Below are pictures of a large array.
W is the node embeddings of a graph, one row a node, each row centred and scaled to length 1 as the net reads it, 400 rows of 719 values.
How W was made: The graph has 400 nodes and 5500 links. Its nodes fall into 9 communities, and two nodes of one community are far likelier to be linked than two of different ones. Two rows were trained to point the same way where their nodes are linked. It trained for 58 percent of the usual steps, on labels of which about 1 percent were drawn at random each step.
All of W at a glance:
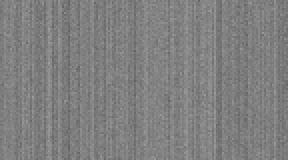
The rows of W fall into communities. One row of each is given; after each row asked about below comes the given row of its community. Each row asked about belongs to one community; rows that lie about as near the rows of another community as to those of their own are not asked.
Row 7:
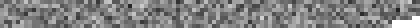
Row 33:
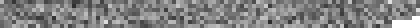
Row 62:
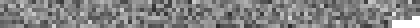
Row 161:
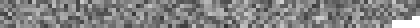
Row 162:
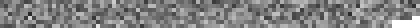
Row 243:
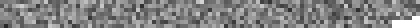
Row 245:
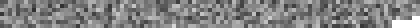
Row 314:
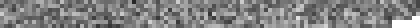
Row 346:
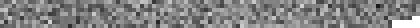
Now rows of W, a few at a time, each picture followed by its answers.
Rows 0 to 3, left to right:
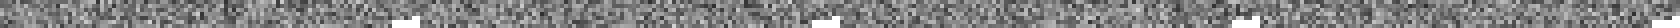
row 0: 243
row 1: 243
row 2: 161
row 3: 346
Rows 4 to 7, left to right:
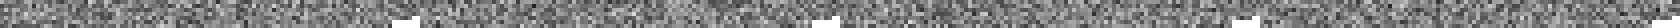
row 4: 346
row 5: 245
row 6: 346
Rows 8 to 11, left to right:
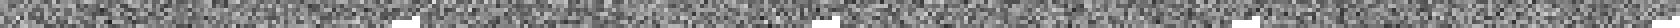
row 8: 7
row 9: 161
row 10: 62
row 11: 33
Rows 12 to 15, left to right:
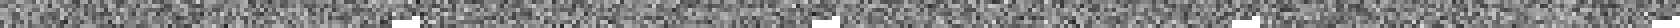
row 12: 62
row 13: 346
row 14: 7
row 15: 346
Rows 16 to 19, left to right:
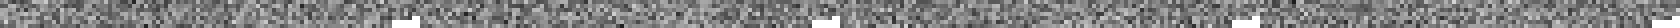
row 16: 162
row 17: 33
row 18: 33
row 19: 346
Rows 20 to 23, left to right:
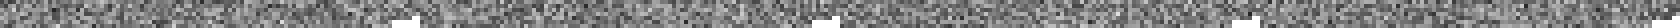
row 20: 162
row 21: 161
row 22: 162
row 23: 161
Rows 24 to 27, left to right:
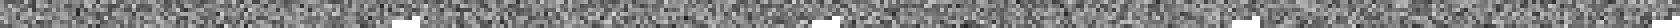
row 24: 245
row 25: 7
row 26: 162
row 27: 62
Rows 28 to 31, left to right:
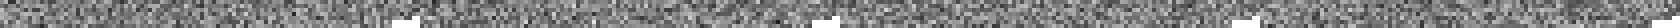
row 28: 243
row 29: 314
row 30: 346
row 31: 62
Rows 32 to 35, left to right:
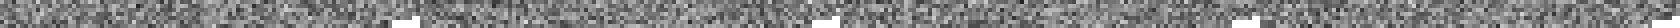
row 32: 62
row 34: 33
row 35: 162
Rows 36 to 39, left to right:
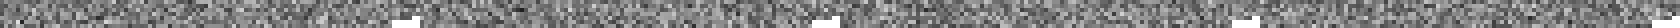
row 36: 162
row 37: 161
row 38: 346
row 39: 346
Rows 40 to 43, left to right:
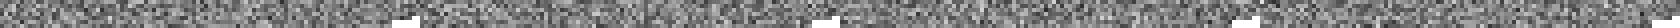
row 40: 162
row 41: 62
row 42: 245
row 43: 162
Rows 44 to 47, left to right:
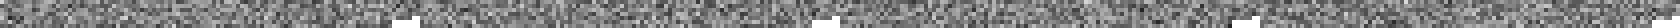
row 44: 62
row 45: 245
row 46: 243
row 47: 33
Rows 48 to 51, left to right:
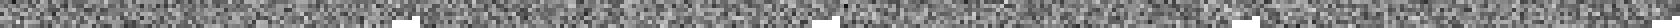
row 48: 162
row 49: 161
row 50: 62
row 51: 62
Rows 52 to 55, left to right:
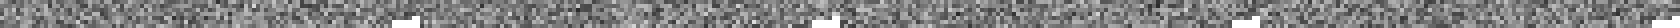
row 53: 33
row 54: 62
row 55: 243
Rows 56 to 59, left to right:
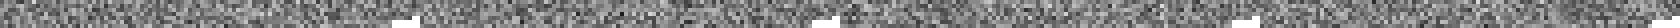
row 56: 161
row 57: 161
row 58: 161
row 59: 62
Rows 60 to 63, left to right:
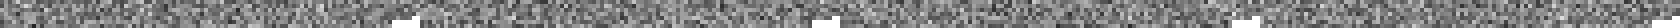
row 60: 243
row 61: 243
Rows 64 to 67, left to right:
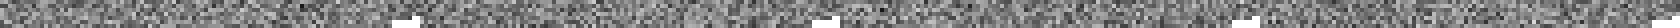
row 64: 162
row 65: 346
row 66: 245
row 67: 314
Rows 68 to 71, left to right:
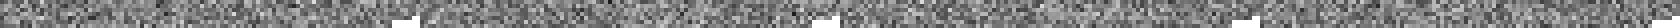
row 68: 245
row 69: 33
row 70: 161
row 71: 245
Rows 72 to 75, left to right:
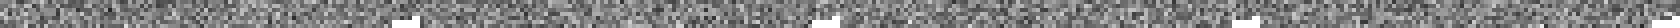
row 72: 162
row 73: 33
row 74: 62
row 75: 346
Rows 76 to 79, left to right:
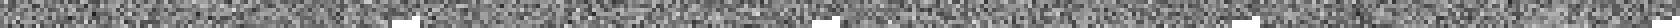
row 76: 314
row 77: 245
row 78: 7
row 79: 346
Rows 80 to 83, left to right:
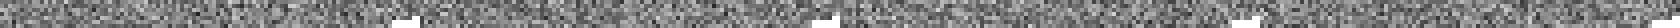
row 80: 162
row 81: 161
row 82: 245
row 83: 62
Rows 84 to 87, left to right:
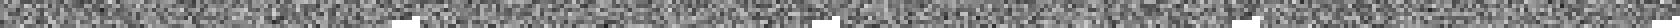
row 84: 162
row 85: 243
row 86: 162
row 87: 7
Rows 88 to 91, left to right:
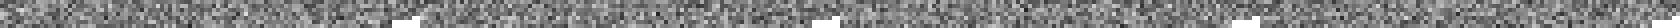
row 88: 62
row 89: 243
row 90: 245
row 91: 314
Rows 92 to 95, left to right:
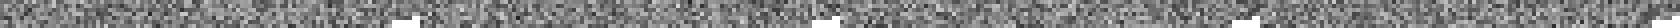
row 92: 161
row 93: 161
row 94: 62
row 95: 314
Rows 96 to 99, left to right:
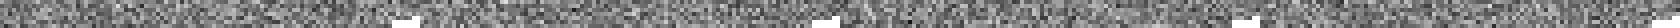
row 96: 346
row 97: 7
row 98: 62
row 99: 33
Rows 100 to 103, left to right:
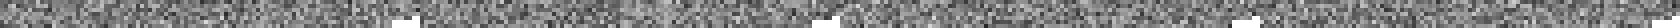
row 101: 161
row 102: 243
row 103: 314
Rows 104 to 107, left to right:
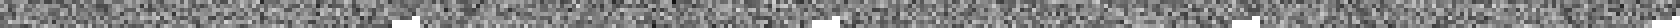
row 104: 346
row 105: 243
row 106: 62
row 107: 161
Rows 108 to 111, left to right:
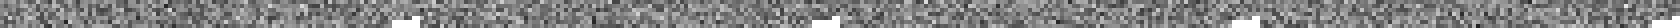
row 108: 7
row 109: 7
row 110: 314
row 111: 62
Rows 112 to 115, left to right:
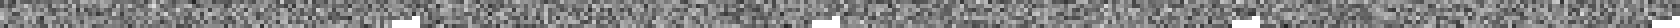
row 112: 243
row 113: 62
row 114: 33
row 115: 346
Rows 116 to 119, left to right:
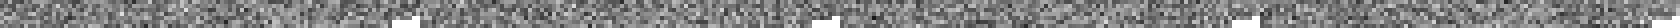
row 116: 314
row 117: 162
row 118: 33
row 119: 33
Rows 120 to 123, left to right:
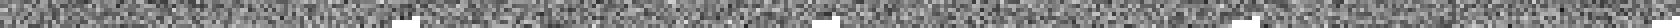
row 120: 162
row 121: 162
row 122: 314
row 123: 33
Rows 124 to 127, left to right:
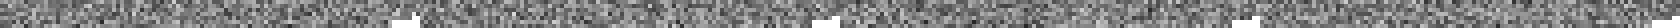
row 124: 162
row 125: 243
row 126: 162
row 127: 161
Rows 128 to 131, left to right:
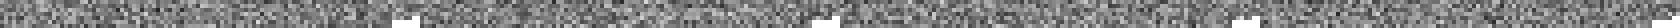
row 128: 314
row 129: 161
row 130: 243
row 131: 245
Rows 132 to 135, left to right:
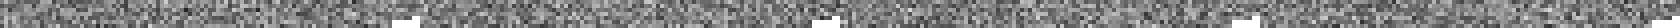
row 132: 314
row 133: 346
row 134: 314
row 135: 161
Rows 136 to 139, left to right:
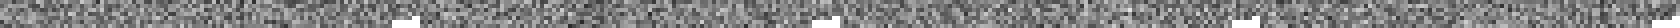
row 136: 245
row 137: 243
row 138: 7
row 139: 33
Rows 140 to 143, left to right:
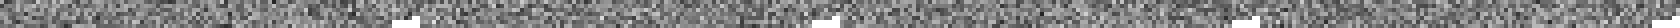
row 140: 62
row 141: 245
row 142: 161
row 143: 346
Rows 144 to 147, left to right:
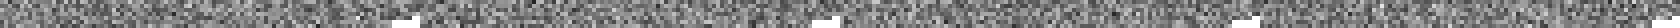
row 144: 161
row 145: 314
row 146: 7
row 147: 245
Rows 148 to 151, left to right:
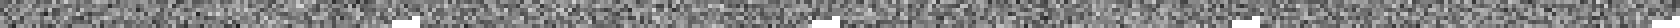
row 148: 161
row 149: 7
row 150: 245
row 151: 346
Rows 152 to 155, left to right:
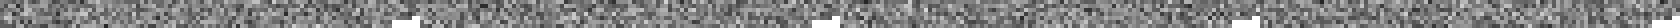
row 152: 62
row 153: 162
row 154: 33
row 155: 314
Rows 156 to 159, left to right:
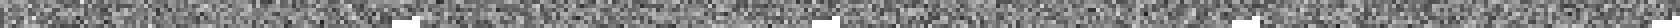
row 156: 161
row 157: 7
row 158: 314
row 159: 62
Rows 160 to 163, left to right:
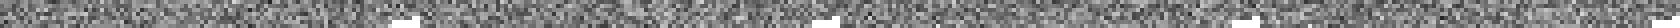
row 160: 314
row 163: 346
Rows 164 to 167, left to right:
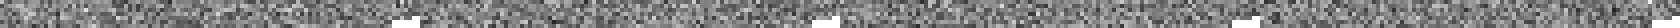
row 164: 62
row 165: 33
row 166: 243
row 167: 62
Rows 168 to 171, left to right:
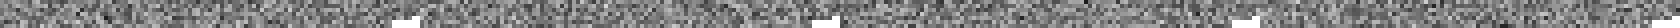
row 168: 7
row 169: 243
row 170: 346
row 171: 243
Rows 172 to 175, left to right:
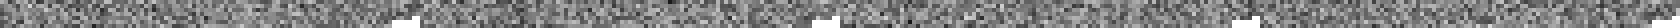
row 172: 161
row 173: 161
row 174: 162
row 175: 314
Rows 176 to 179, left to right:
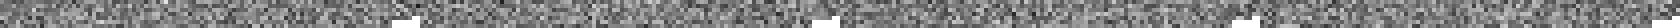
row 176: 243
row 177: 62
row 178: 161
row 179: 161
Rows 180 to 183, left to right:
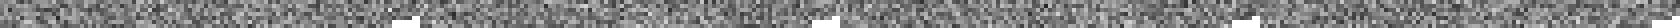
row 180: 7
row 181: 33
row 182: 7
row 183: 346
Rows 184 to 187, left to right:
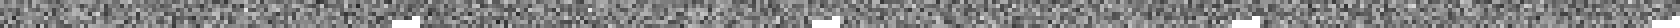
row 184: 7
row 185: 346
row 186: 7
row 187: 7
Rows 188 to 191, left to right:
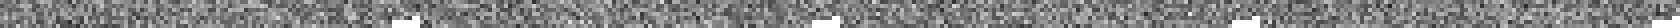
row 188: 314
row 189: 7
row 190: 7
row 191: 161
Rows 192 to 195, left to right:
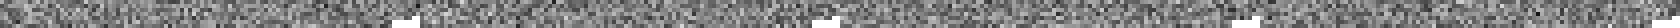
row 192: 62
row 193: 245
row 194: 162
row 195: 62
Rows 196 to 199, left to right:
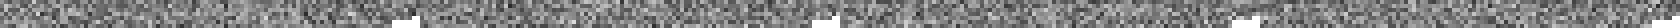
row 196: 161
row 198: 33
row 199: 314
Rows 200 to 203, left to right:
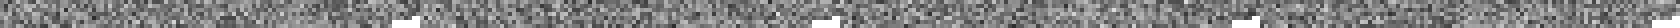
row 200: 62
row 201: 7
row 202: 161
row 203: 33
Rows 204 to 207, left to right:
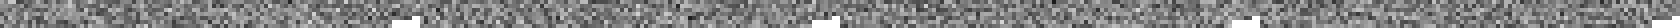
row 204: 7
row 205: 7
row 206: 346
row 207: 245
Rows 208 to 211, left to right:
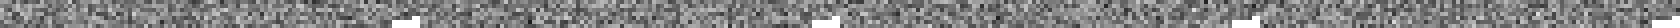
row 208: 62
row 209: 314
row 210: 162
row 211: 243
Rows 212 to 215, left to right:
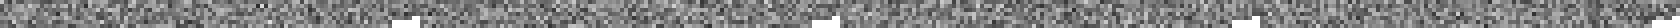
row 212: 243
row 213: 314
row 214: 243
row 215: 161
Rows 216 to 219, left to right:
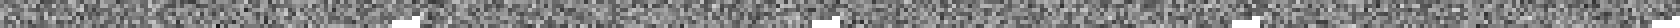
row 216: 243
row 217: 162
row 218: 62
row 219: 62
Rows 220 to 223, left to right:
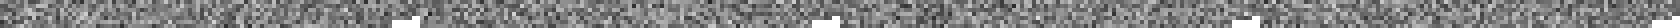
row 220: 62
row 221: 7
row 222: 346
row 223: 7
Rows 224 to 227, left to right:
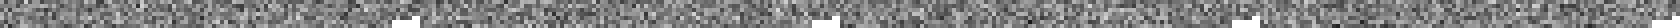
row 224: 7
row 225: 245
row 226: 161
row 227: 162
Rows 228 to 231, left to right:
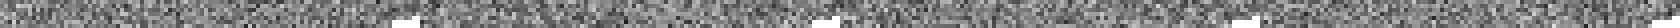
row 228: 314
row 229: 161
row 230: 314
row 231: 62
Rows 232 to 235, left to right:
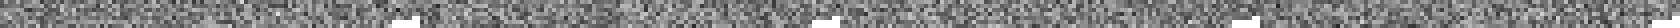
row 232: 243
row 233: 161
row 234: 7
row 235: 33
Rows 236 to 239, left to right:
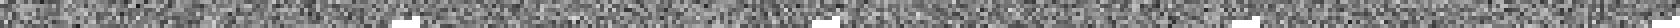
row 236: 62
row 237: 346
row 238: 162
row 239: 314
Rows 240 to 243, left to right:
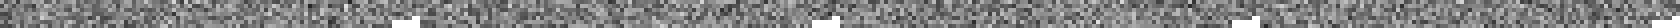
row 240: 346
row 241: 162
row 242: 346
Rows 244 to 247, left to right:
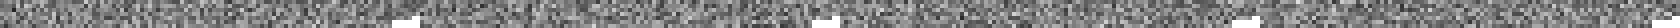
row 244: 314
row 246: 33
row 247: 346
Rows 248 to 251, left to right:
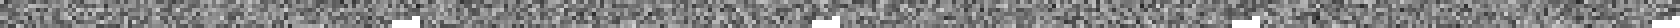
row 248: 62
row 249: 243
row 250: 314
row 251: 62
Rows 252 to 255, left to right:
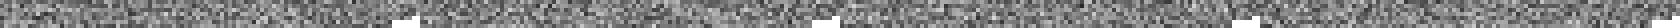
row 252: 33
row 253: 245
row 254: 245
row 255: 162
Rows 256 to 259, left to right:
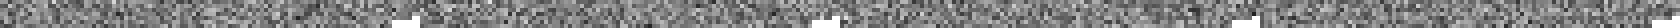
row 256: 162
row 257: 62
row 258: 62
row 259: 33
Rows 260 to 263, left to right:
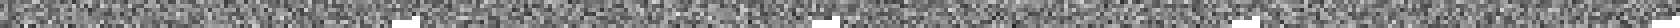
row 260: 243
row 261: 161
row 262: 314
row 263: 62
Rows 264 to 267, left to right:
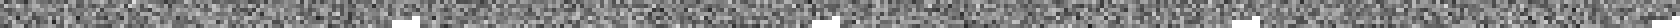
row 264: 33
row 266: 162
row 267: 243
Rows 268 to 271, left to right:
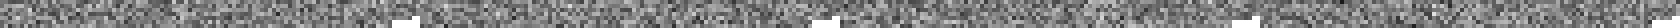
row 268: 245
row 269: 62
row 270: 162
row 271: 33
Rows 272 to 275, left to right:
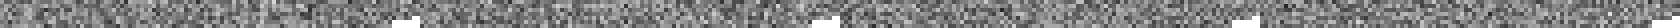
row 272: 7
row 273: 314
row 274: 33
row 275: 346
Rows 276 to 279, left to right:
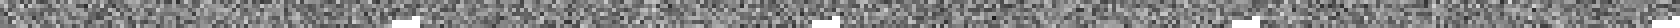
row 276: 161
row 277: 346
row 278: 346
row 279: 245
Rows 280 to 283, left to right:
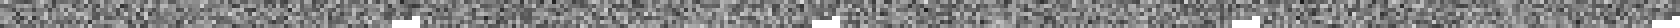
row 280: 314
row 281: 346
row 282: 245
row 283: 243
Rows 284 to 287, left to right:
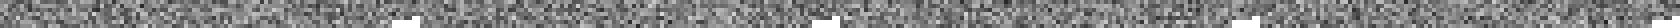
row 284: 7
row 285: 346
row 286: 33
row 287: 314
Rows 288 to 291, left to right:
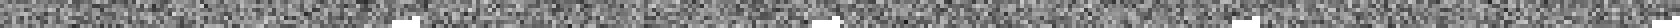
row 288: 33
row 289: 62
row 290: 314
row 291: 314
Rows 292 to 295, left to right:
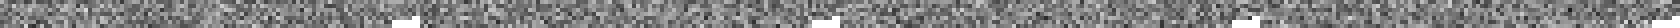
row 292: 33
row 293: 161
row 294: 245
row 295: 7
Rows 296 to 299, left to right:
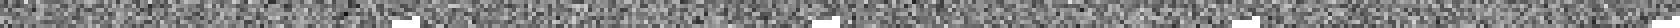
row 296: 346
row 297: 62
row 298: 346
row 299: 161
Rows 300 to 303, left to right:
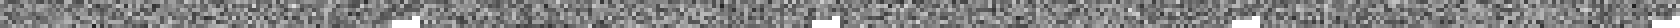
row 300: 162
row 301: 33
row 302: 33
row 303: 33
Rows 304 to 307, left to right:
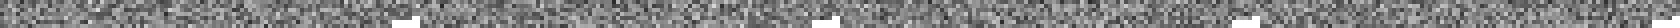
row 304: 245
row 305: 162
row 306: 33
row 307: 62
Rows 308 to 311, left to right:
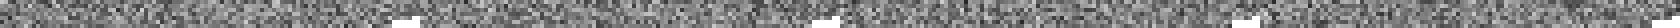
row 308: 161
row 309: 161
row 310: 314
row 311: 62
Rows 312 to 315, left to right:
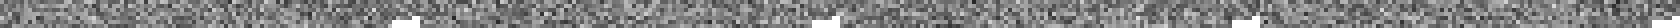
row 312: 7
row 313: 161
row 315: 346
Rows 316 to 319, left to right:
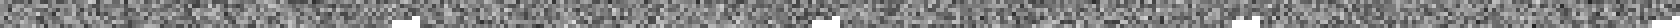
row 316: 7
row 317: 7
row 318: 243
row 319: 161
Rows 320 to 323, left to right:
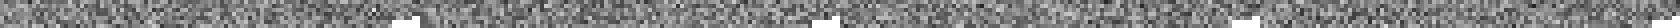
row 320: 7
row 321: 243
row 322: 161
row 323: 314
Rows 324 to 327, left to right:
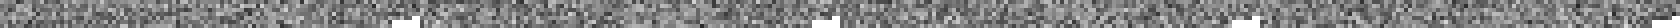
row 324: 314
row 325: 33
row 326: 161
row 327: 7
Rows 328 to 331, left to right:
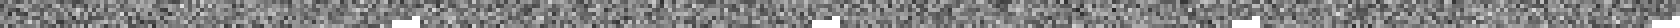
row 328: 314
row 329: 245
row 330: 245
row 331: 161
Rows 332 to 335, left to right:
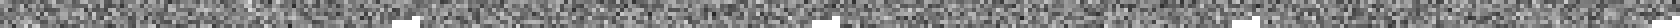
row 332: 161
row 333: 162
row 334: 346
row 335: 314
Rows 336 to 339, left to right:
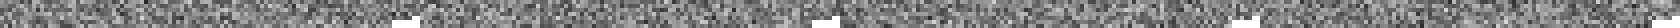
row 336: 7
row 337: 243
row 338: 161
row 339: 33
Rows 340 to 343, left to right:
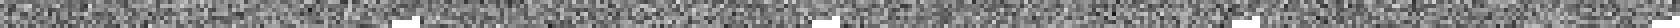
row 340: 314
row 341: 33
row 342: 346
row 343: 346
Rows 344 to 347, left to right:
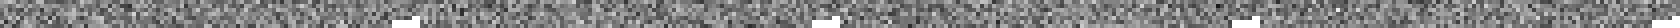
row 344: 7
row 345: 245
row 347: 245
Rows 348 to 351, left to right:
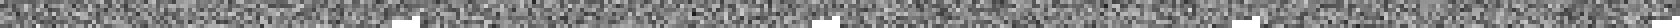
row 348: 314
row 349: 243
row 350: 346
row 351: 162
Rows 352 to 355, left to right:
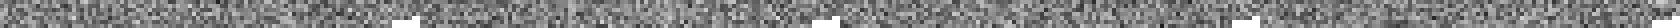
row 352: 7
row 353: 161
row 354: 245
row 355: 33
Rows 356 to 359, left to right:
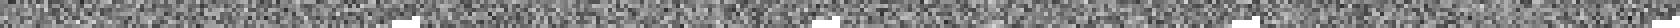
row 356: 162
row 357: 314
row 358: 7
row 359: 161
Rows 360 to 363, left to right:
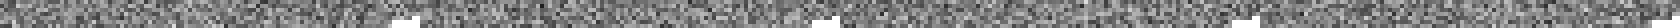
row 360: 314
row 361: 243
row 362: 161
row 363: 161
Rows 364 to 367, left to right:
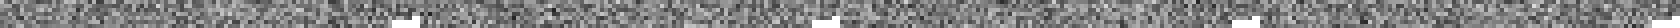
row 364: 161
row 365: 346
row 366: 245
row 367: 161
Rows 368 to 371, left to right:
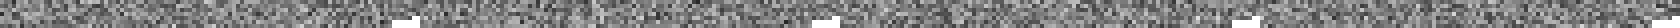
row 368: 346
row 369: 245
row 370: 346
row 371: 62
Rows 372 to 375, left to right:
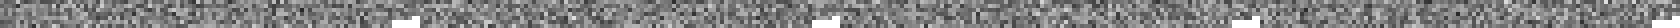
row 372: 243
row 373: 33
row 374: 7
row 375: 245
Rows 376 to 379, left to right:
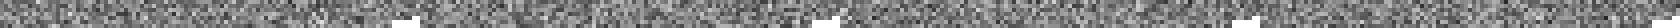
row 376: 162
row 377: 62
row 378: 314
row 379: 346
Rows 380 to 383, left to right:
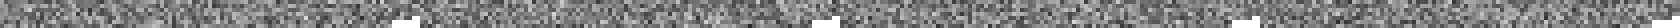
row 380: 7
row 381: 62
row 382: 62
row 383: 161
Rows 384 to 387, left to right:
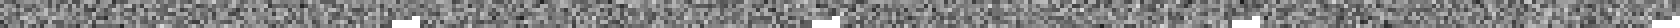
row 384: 243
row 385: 62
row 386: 314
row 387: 346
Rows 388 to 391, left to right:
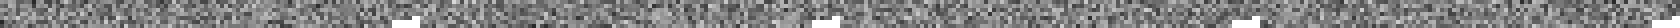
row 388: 245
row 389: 162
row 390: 7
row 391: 62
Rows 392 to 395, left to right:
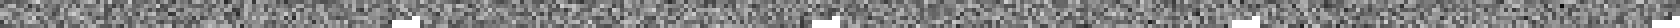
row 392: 243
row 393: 62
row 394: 346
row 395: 162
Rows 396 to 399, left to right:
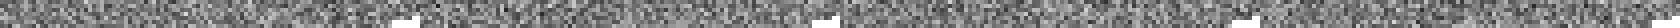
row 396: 314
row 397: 243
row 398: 161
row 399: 243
